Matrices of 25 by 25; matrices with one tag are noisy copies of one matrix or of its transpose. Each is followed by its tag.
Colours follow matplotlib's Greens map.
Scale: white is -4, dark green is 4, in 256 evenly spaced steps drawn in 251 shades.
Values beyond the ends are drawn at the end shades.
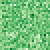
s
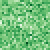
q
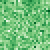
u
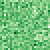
s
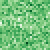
q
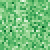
q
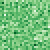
s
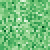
q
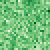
u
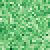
u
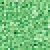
s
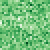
q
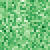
q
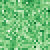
u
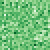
s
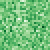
q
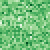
q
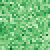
u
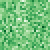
q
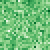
u
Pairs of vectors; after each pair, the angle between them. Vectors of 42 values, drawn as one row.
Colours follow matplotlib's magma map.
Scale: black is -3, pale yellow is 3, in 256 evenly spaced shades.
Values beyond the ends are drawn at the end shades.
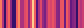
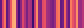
nearly opposite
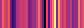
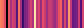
orthogonal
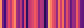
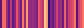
nearly opposite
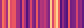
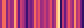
partly aligned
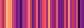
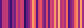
partly opposed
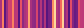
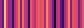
nearly opposite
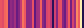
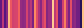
nearly opposite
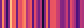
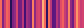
nearly opposite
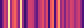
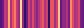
nearly parallel
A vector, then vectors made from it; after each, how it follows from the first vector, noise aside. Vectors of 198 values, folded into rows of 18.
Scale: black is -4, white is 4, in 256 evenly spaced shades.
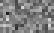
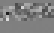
partly zeroed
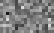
copied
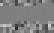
partly zeroed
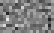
sign-scrambled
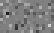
partly zeroed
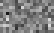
copied
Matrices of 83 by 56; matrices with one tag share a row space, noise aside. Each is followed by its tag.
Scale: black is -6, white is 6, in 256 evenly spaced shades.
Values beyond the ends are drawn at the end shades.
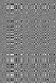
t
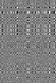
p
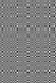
p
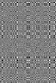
p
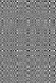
p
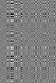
t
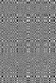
p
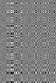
t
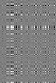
t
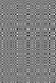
p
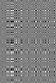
t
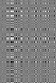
t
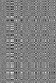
t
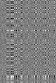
t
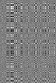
t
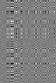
t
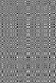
p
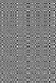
p
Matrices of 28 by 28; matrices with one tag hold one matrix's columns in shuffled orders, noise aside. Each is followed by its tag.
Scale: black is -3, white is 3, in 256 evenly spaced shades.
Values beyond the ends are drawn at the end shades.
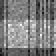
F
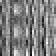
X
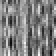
X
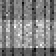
F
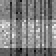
F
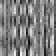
X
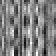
X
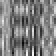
X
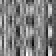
X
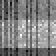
F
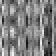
X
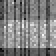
F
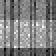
F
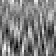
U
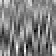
U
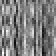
X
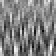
U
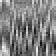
U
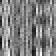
X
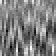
U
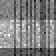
F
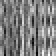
X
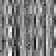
X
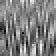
U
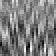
U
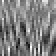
U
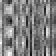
X
